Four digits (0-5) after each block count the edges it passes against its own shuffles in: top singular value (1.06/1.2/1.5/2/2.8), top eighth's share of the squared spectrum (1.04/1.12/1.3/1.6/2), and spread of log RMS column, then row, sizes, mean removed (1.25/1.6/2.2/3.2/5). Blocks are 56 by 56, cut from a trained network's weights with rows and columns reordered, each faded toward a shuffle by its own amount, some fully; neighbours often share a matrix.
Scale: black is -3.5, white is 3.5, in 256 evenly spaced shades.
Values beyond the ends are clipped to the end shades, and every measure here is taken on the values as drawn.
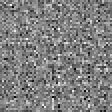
2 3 2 0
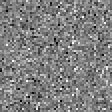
1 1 1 0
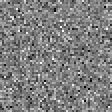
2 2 0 0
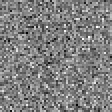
2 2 0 1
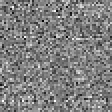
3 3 0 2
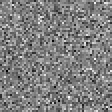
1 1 0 0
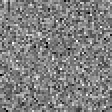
0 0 0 0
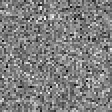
2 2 0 0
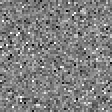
1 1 0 1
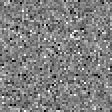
0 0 0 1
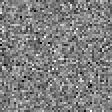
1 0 0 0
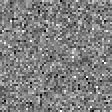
0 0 0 0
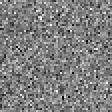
0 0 0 0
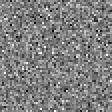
0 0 0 0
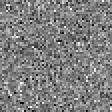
1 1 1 0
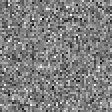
1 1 1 0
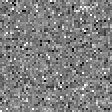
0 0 0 0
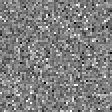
1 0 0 0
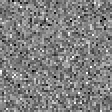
0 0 0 0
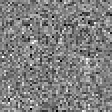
3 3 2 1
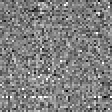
3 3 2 1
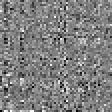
3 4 3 2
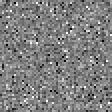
1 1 0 0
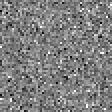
0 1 0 0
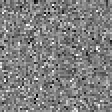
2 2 1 0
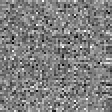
3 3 2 1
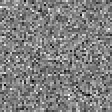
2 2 0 0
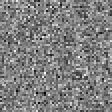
3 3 0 1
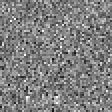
1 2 0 0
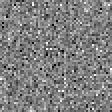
0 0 0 0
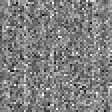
2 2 0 1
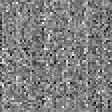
2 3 1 2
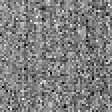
2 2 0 0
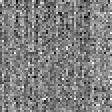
3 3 1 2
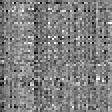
4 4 1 3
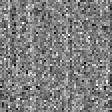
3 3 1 1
